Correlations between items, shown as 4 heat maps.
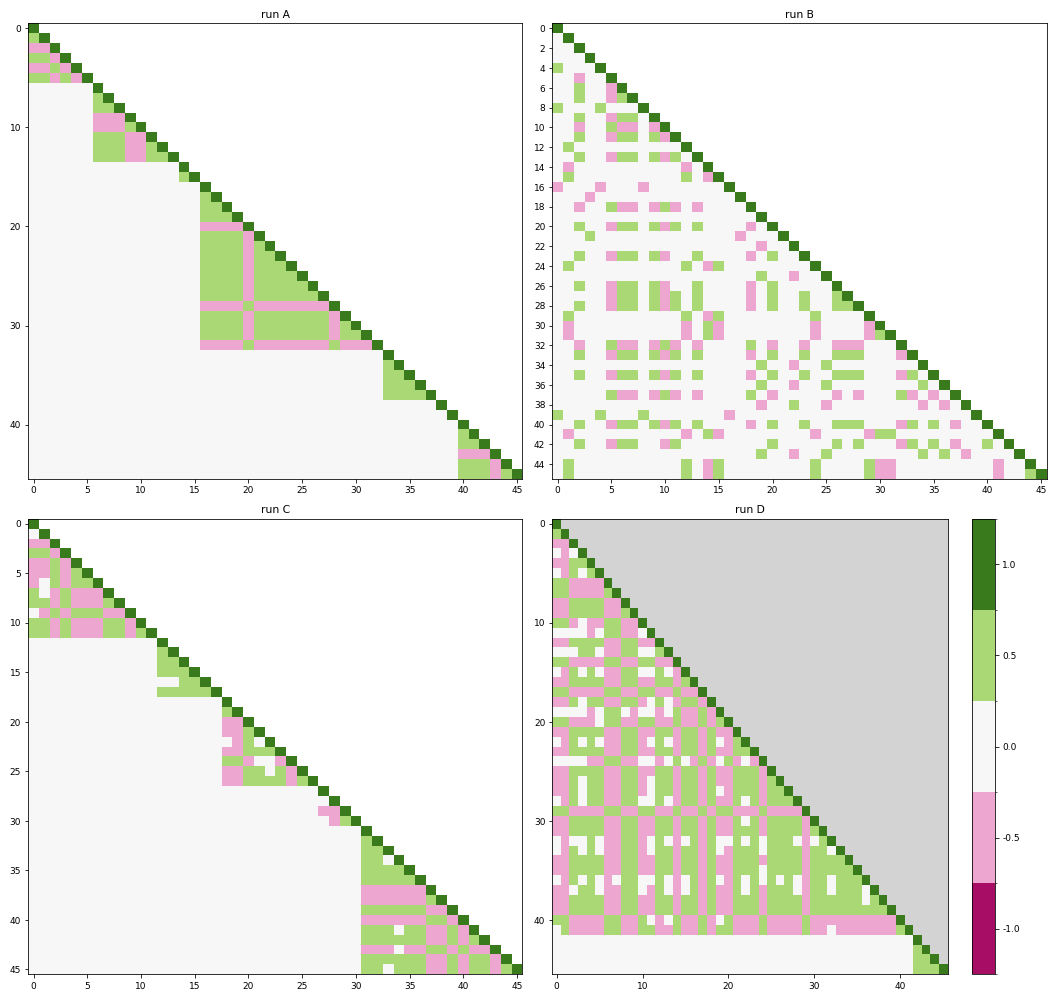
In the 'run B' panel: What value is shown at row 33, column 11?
0.5
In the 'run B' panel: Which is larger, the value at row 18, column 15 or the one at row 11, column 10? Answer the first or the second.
the first
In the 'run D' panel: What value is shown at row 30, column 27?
0.5
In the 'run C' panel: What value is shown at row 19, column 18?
0.5
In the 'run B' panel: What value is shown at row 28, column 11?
0.5
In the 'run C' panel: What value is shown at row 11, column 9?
-0.5
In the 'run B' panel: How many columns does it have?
46
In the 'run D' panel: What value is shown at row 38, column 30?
0.5
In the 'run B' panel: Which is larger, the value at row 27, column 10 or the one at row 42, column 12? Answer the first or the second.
the second
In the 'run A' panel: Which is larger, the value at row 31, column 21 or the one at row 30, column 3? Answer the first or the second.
the first
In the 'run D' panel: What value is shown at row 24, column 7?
0.5
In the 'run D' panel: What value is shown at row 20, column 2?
-0.5
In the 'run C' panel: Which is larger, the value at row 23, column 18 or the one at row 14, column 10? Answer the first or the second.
the second
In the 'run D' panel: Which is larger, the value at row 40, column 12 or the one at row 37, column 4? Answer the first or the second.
the second
